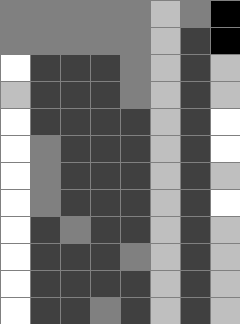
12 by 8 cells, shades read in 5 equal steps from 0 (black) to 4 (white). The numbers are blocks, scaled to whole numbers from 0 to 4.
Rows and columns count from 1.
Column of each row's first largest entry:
6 6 1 1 1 1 1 1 1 1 1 1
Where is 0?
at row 1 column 8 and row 2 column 8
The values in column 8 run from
0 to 4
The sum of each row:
15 14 16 15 16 17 16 17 16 16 15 16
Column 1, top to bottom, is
2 2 4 3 4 4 4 4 4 4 4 4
